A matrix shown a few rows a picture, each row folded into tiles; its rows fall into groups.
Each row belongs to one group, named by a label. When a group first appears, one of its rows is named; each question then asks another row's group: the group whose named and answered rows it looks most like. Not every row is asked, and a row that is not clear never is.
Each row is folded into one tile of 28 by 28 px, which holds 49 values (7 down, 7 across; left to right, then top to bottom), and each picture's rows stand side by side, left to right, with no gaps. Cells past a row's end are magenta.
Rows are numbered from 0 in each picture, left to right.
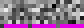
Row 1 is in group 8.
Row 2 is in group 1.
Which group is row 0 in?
8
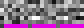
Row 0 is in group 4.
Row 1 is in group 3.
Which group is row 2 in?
3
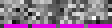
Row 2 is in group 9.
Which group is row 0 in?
4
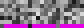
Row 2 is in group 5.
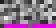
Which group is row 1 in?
1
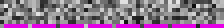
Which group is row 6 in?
5
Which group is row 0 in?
9
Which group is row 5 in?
4
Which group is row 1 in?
5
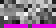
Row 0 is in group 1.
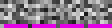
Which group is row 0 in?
9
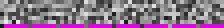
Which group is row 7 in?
9
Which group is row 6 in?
5
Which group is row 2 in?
5
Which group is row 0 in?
8
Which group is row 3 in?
5
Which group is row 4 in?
8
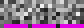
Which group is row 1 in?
4
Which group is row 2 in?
8
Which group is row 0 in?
1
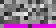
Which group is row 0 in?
1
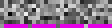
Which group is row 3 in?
9
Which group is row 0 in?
1
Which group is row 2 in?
4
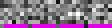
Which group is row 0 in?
8
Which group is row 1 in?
4
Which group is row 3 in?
9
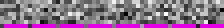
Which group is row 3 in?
3
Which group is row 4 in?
4
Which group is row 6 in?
9
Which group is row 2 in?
1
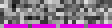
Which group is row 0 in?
5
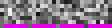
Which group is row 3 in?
8
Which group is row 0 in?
8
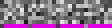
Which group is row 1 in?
3
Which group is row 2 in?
8
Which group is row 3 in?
5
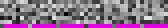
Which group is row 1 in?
9
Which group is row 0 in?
4
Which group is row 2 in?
3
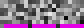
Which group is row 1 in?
9
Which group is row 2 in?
8
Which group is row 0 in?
9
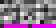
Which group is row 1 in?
3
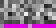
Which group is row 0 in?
1
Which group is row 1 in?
9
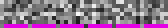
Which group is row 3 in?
3
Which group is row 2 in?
9
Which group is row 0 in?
5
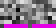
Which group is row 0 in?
4
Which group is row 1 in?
9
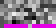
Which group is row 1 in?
5
